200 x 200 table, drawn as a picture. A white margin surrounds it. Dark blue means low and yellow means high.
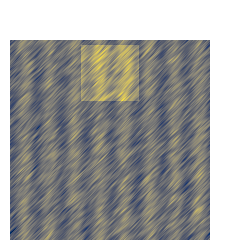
Upright stripes repeat 8 times across the table. An odd patch, higher than its surroundings, sits in the top middle. The ninth with the highest average is the top middle.
